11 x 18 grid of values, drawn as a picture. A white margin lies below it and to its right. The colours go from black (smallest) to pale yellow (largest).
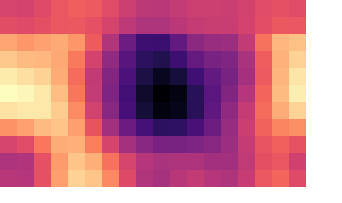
No lone cell stands out from its neighbours. The middle left is the ninth with the highest average. A horizontal seam about 20% of the way down splits the table, and the top part is calmer. No regular stripes run through it. The ninth with the lowest average is the centre.
